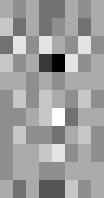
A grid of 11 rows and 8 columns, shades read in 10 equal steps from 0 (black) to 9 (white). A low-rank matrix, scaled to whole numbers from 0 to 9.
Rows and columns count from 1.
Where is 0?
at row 4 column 5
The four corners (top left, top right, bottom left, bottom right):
6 6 6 6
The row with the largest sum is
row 3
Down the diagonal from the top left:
6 4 5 2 5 5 6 5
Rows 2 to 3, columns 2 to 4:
4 6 4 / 8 5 8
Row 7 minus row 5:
-1 -1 1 1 4 -2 0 0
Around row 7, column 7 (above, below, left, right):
7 7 4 6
